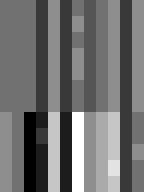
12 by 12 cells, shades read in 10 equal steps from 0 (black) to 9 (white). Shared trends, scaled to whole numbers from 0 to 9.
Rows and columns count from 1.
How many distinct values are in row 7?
4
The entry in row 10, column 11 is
2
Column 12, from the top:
5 5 5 5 5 5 5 4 4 5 4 4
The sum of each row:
44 45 44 45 45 44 44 51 52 52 52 51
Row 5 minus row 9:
-1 0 4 0 -2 1 -4 -2 -2 -2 0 1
